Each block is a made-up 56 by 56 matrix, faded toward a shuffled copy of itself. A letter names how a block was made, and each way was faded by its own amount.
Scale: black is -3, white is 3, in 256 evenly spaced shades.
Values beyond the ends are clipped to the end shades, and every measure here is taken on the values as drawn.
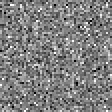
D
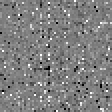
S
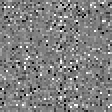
S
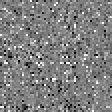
S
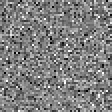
D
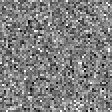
D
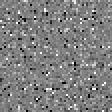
S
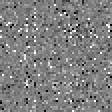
S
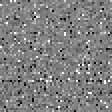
S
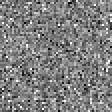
D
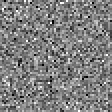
D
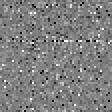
S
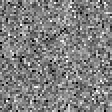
D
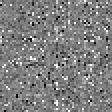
S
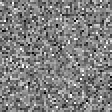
D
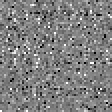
S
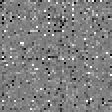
S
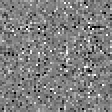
S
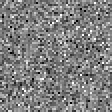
D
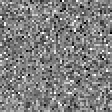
D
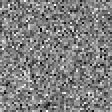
D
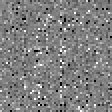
S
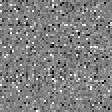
S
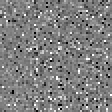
S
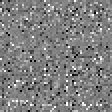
S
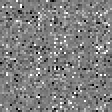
S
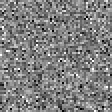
D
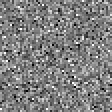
D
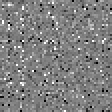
S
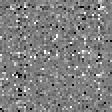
S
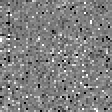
S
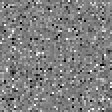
S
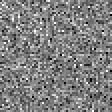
D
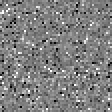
S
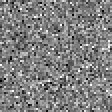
D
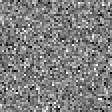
D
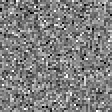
D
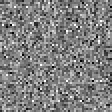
D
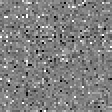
S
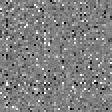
S
